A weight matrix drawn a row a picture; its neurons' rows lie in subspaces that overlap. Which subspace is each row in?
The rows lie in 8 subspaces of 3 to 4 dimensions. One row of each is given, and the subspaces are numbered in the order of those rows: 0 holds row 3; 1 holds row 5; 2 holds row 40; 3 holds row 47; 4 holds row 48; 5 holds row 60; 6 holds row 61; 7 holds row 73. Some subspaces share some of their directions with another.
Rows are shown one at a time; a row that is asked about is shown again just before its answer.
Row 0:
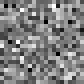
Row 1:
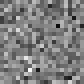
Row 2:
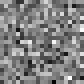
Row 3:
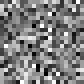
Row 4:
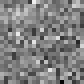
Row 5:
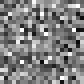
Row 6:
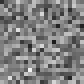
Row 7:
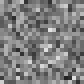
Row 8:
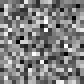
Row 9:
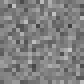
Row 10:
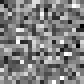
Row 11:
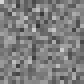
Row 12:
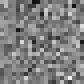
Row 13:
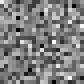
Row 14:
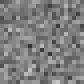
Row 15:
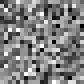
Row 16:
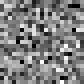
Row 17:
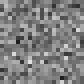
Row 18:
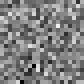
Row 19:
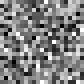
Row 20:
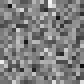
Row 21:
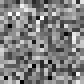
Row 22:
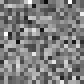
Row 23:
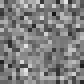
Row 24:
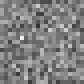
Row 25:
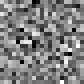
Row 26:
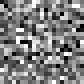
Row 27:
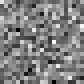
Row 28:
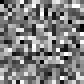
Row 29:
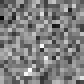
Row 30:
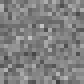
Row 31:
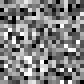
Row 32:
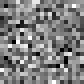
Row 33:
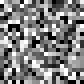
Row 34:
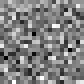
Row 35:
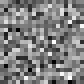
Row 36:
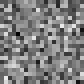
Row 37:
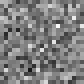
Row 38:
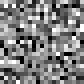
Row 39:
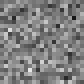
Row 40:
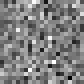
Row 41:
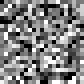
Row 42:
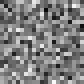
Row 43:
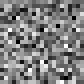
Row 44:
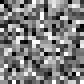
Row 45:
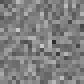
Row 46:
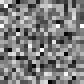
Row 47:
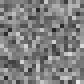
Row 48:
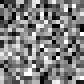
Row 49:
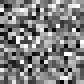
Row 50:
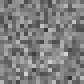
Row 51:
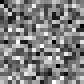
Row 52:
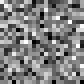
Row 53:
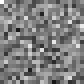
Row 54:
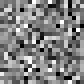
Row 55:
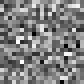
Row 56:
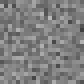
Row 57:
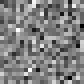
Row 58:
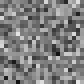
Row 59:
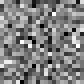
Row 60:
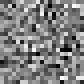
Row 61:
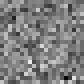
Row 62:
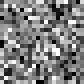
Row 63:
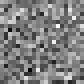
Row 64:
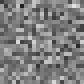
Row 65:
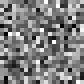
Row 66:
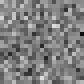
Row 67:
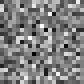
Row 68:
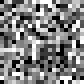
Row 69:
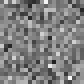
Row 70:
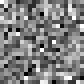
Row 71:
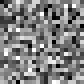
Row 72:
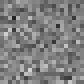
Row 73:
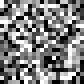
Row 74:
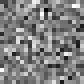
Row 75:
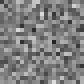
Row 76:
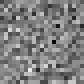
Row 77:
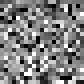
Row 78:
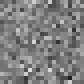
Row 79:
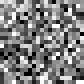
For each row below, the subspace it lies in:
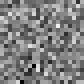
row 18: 0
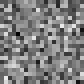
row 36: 3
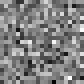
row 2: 6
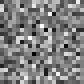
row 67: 0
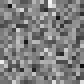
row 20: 5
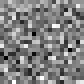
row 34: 4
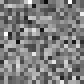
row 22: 2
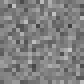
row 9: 5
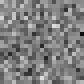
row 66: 4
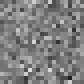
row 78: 2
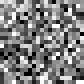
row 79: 4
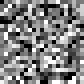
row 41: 7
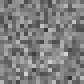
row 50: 6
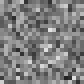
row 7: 6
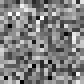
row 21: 0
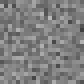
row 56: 3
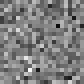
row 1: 2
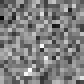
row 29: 4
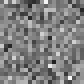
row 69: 2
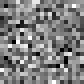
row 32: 5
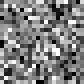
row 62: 3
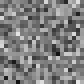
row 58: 3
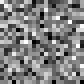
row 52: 5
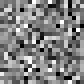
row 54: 2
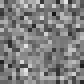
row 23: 7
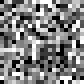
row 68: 6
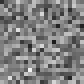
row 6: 7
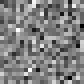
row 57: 2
